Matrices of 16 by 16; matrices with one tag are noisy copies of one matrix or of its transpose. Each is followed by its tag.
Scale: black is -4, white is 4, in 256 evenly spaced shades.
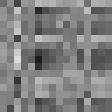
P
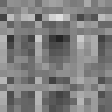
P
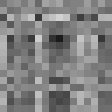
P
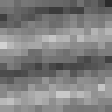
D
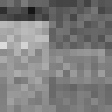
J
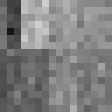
J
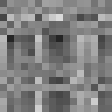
P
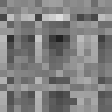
P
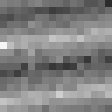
D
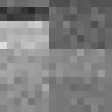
J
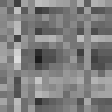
P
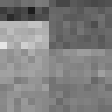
J
